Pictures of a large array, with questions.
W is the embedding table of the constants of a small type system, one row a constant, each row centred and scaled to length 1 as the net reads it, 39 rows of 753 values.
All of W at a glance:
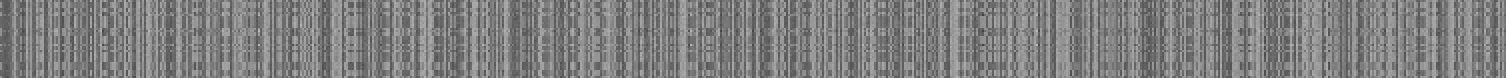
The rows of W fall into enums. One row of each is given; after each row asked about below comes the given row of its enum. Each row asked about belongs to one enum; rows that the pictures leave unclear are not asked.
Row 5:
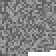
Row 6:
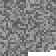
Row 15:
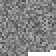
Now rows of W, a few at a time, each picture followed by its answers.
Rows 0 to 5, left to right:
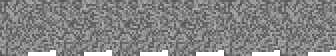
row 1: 6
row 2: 6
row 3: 6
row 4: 5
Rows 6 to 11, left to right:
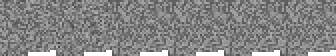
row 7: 15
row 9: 5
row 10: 5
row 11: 5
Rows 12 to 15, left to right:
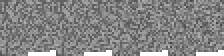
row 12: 5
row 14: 6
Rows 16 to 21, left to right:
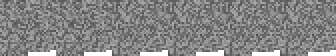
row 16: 6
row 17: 6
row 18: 5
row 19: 5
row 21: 5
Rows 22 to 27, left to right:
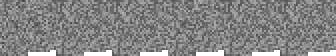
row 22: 15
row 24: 5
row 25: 6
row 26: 5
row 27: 5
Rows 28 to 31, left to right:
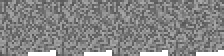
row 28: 5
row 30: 5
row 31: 6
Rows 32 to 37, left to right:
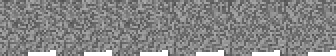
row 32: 6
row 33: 6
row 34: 6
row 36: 5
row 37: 5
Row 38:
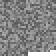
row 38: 6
